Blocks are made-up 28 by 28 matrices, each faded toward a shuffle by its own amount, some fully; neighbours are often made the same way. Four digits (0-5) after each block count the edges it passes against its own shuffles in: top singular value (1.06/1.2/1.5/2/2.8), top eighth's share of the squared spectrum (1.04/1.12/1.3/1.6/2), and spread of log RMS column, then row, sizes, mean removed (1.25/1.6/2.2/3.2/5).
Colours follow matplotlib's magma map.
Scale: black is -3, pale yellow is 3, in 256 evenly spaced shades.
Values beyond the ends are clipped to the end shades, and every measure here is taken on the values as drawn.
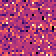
0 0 0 1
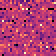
2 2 0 1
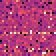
2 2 0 1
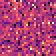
2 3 1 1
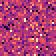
2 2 0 1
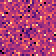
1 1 1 0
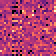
3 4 2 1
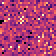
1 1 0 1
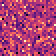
0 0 0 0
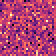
0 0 0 0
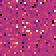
2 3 1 1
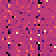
3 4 1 0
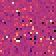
2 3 0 1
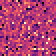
2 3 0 0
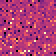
0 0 0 0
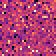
1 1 0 0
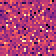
1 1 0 0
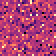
0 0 1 0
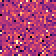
0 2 0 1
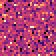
0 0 0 0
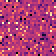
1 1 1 0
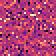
0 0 0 0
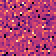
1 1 0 0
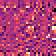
3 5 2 2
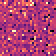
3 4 1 1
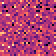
3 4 1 1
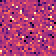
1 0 0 0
